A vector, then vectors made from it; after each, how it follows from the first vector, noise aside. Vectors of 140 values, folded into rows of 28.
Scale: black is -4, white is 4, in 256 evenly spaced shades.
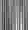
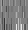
partly zeroed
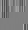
partly zeroed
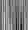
negated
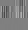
partly zeroed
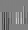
partly zeroed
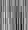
negated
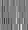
partly zeroed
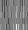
partly zeroed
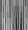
negated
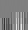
partly zeroed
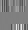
partly zeroed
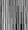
negated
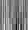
negated
